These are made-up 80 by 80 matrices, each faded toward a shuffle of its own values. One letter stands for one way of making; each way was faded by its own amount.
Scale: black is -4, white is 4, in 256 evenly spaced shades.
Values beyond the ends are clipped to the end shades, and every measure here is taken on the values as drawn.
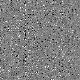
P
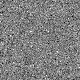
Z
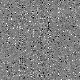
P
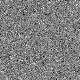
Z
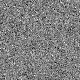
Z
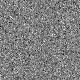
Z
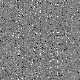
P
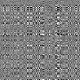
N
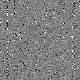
P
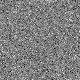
Z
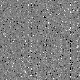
P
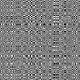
N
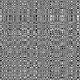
N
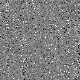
P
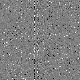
P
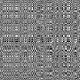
N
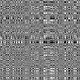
N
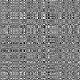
N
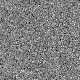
Z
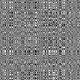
N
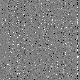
P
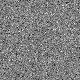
Z
